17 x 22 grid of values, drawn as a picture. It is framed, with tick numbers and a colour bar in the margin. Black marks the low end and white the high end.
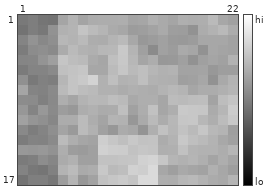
Odd patch: higher, in the bottom middle. Ninth with the highest average: bottom middle. Stripes: none. Seam: vertical, 20% of the way across, the right part higher.
